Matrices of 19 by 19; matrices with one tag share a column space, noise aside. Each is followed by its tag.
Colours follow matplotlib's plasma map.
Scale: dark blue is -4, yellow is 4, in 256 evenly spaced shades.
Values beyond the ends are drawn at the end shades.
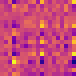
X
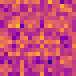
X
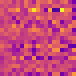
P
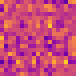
X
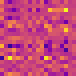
P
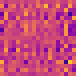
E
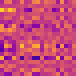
P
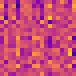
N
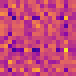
E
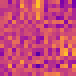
N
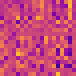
N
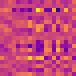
P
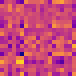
X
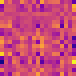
X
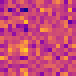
P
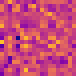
X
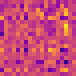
E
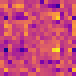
E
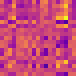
N
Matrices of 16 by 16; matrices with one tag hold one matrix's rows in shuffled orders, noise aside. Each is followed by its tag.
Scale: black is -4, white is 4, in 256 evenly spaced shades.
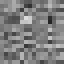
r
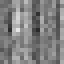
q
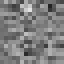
r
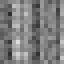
q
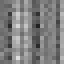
q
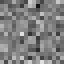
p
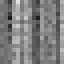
q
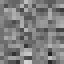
r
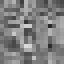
r
